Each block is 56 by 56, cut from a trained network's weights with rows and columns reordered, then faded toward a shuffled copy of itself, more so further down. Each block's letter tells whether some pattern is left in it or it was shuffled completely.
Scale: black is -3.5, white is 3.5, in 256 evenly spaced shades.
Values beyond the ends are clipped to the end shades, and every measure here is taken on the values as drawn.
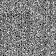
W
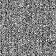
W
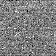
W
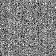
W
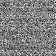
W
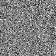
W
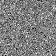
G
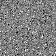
G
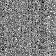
W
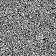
G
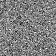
G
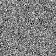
W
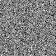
G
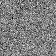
G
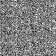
W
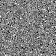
G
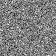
G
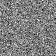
G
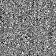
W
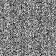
W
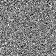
G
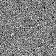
W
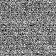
W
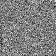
G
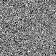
G
